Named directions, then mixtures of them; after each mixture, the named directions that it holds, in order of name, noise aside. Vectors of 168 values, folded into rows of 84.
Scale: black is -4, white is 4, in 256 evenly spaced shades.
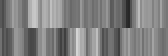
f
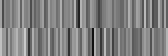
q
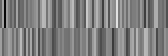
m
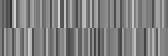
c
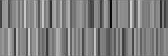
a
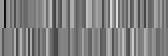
a, m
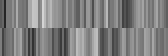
f, m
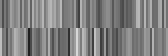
f, q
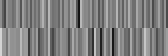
m, q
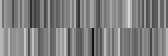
f, q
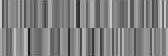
a, q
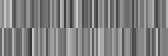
c, m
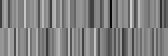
a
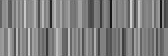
a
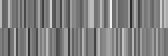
a
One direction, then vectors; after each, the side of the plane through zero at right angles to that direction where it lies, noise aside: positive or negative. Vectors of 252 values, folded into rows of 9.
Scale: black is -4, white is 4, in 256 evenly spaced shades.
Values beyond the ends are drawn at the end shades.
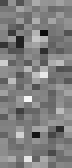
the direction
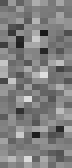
positive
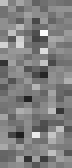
negative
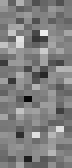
negative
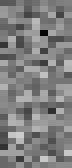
positive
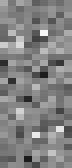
negative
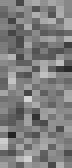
positive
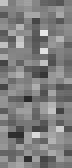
negative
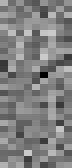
negative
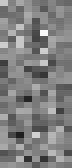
negative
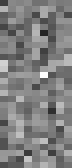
positive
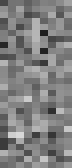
positive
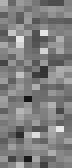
negative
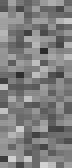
positive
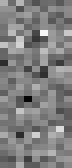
negative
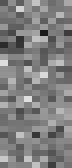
positive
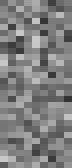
positive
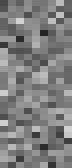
positive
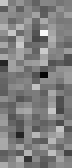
negative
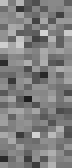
negative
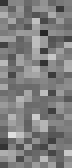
positive
